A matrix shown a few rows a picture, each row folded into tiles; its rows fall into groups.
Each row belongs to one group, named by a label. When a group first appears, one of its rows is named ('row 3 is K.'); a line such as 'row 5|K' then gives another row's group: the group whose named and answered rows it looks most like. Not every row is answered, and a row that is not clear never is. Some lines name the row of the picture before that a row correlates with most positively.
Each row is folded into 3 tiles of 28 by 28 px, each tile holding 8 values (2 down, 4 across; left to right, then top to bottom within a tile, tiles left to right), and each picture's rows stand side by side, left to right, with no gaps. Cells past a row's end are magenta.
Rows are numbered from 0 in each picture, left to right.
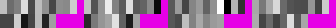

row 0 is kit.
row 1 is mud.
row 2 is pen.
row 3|kit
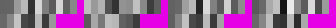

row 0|kit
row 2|kit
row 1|mud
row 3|kit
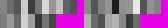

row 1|mud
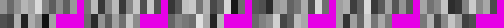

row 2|kit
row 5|mud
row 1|pen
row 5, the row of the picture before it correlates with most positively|1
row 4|pen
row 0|kit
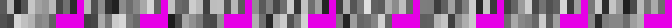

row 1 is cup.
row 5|pen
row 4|pen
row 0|pen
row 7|pen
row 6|kit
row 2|pen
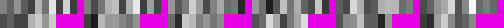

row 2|pen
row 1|pen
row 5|pen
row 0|cup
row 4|mud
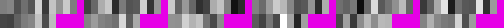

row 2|mud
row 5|kit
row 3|kit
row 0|cup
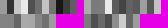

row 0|mud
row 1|kit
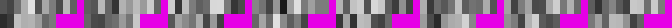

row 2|mud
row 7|mud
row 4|mud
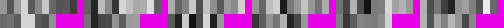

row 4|cup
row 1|cup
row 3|mud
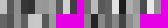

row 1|pen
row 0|cup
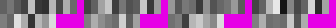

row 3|kit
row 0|pen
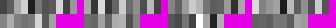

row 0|kit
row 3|cup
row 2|kit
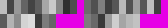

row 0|mud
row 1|cup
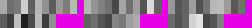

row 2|mud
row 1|cup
